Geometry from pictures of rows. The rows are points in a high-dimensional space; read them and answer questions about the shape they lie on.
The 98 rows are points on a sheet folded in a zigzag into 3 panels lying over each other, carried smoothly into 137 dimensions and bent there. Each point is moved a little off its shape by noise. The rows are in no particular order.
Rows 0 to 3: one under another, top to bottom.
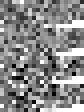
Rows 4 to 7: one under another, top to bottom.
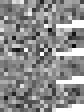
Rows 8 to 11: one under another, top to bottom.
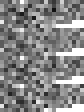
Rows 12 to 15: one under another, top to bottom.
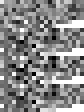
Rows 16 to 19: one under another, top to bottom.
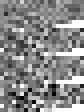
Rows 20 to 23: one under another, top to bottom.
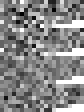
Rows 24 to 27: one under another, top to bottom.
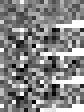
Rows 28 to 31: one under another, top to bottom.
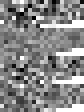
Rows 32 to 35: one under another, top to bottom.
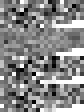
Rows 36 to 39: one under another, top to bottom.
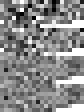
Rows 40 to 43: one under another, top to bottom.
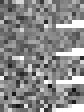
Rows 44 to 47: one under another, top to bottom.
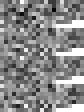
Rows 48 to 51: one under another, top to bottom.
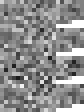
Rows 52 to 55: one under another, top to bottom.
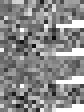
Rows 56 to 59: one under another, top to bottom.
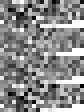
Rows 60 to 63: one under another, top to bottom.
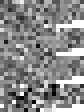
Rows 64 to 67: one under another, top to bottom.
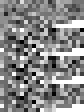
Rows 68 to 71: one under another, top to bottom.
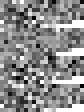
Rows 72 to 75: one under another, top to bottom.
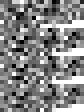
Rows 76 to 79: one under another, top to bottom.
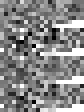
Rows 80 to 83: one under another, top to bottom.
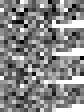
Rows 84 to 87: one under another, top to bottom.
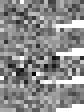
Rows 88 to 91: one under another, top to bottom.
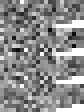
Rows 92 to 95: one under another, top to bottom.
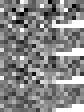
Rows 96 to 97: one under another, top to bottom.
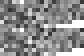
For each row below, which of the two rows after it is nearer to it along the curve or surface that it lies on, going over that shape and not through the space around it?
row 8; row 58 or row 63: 63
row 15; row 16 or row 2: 2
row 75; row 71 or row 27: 27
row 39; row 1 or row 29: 29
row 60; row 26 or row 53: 53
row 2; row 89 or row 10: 10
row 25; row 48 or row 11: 11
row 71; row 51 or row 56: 51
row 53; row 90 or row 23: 23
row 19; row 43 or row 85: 43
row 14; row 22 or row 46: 46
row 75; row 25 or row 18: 25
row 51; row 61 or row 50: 61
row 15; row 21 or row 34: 34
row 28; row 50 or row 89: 50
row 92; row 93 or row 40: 93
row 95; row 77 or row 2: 77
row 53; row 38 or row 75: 75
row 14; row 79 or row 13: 79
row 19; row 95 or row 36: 36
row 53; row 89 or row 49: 49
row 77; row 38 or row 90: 38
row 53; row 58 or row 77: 77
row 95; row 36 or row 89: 36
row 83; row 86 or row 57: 86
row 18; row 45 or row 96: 96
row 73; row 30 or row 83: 83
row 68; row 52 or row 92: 52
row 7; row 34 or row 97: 34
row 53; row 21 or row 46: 46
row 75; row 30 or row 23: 23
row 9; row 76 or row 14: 14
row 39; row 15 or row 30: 30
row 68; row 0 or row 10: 0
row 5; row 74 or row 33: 33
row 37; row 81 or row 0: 0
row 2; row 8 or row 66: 66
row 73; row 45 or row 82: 45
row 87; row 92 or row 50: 50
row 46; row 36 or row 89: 36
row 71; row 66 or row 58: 58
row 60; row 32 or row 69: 32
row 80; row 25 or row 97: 25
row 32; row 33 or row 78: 78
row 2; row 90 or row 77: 77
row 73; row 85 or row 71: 85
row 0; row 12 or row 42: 42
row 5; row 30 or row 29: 29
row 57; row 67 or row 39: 39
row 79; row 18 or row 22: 18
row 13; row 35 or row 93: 93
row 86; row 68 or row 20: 20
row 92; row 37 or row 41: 41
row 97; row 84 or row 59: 59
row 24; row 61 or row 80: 80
